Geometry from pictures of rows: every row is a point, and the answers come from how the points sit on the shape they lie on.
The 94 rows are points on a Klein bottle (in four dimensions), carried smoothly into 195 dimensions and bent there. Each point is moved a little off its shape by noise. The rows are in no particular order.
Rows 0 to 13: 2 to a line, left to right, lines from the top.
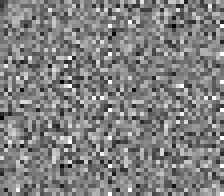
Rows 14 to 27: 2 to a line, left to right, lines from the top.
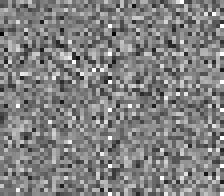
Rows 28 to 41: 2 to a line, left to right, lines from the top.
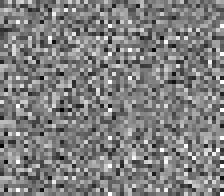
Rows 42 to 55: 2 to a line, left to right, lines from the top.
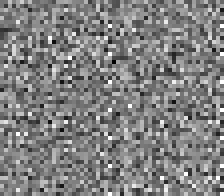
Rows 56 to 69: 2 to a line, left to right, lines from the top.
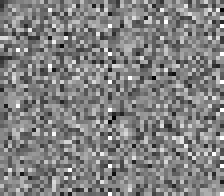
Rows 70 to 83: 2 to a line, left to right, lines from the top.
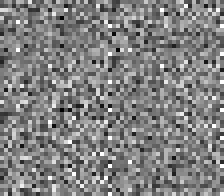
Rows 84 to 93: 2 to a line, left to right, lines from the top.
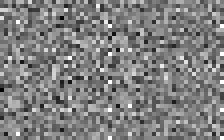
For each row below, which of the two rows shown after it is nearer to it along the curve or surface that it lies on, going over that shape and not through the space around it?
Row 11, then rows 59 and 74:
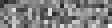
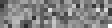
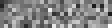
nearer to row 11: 59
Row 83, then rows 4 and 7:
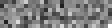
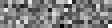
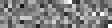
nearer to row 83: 7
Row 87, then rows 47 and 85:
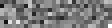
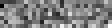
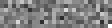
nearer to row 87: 85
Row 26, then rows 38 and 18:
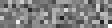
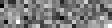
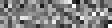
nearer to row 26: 18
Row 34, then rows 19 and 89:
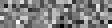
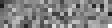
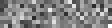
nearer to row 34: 89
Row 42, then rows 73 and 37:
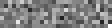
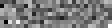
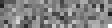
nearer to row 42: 73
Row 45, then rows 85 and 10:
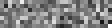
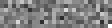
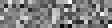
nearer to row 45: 85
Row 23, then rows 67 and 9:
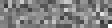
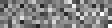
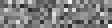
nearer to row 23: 9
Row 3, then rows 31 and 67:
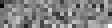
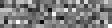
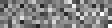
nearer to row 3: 67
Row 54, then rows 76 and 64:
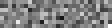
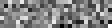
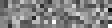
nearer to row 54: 76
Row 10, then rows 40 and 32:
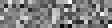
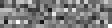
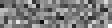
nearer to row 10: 40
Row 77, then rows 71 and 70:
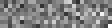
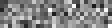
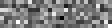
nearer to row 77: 71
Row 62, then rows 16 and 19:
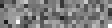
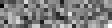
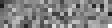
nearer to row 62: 19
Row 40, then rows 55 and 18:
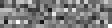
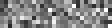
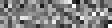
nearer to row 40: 18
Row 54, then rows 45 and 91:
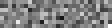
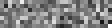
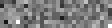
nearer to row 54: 45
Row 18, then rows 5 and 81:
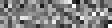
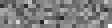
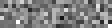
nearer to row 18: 81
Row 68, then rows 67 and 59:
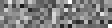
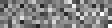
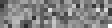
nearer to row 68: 67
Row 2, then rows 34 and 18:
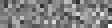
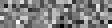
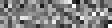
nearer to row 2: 18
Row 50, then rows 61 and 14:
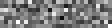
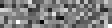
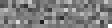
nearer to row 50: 61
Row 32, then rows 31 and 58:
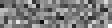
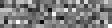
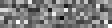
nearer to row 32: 31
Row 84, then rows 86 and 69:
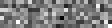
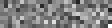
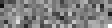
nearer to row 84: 86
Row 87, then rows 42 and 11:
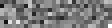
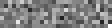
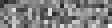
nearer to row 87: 42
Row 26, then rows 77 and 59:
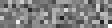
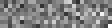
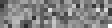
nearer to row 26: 77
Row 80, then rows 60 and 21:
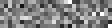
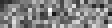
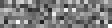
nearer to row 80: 21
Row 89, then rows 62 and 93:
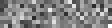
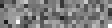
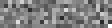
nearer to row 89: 62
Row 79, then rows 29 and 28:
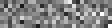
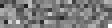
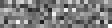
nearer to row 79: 28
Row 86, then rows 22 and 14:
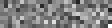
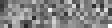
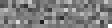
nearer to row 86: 22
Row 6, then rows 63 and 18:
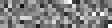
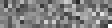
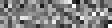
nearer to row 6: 18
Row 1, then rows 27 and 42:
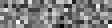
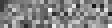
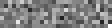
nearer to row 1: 42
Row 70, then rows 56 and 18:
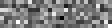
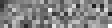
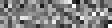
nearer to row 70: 18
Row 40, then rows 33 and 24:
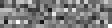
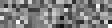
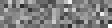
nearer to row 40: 24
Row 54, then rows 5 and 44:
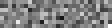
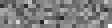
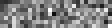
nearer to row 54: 5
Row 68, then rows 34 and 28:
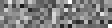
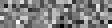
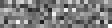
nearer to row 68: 28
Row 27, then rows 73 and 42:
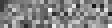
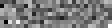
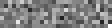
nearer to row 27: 73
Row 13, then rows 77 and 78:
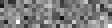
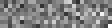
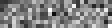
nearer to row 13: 78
